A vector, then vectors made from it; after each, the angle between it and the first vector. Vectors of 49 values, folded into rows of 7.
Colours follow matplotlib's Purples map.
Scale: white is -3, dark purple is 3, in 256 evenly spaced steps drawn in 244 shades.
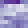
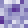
partly opposed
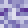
orthogonal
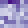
partly aligned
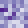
orthogonal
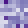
partly aligned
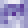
nearly opposite
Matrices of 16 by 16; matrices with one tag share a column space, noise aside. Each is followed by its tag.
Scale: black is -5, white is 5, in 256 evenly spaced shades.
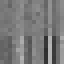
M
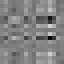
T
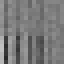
M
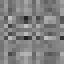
T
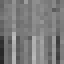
M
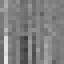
M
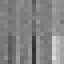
M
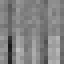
M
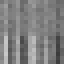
M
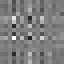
T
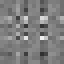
T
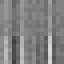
M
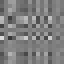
T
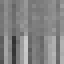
M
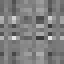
T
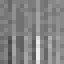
M
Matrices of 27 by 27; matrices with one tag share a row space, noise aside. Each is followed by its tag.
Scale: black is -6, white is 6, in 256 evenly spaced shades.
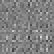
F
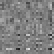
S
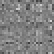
S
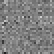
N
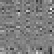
S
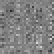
S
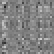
N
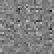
S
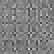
F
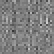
F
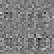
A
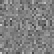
A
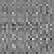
F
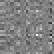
S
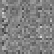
N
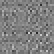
F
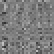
N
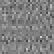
F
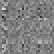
N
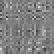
A
